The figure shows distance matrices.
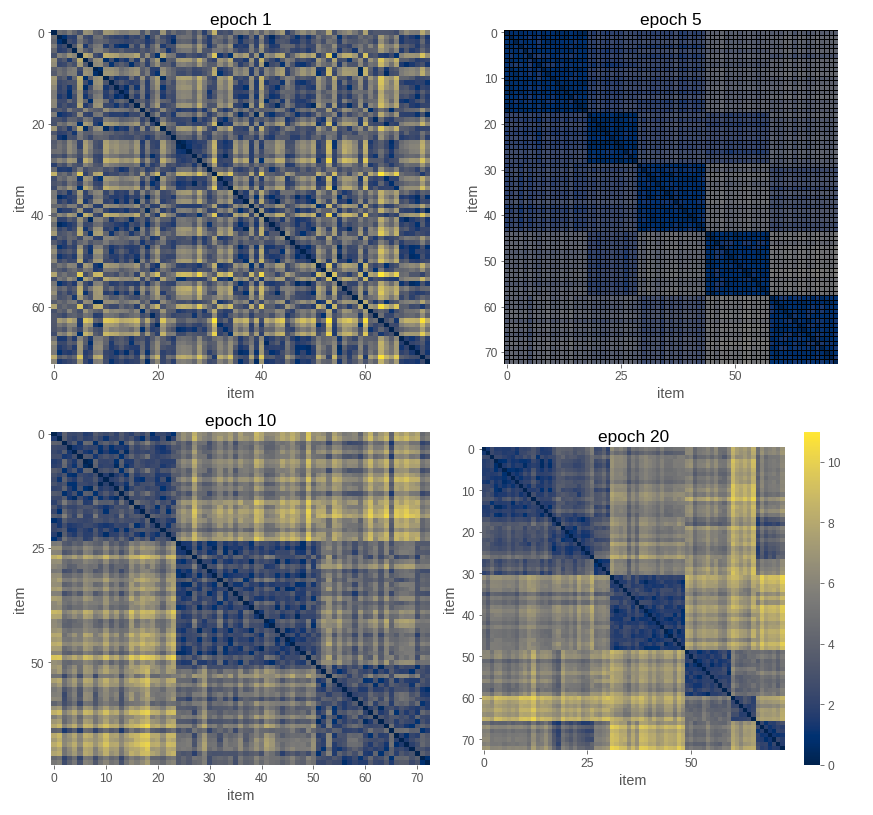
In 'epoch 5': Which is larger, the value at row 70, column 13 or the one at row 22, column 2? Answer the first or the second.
the first
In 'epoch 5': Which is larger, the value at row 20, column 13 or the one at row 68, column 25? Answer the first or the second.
the second
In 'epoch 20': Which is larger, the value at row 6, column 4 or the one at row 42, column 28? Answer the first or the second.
the second
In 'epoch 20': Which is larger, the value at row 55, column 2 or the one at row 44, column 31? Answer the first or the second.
the first
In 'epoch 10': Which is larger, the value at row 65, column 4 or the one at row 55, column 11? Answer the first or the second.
the second
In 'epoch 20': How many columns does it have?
73
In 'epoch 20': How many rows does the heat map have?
73
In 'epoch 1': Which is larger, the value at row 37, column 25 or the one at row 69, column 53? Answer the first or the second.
the first
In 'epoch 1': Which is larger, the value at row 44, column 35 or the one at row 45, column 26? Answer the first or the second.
the first
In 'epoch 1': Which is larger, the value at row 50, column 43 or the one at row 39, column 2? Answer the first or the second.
the second
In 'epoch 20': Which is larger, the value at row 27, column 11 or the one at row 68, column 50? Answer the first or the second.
the second
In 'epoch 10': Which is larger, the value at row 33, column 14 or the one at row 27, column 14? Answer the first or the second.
the second
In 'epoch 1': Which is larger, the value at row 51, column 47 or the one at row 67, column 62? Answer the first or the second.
the first
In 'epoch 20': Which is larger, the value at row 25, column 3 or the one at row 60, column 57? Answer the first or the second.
the second
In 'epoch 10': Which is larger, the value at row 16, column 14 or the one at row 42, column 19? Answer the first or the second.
the second
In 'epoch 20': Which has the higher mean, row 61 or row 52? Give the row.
61
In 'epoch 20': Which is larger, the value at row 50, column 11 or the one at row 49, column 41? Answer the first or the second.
the second
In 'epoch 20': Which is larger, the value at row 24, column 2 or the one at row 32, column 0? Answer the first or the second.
the second
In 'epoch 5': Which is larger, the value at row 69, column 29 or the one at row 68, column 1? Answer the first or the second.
the second
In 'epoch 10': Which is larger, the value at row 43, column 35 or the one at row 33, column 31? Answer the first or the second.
the first
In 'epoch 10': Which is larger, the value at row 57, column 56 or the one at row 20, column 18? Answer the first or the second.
the second
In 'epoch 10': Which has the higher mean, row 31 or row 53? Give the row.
53
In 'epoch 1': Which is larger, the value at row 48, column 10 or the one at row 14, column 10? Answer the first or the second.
the first
